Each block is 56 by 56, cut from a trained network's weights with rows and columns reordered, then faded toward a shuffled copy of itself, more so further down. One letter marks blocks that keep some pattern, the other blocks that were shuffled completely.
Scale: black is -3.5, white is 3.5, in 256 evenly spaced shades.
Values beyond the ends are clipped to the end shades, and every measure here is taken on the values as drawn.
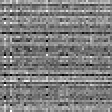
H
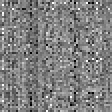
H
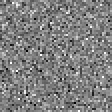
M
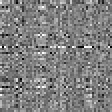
H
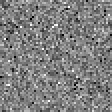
M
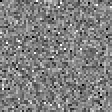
M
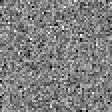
M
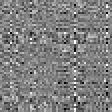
H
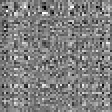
H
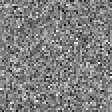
M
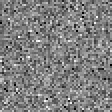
M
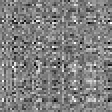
H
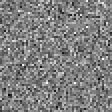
M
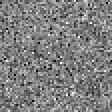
M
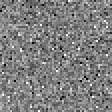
M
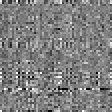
H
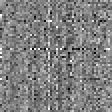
H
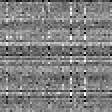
H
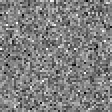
M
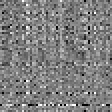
H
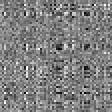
H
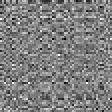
H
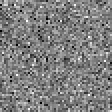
M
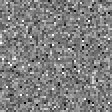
M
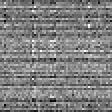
H
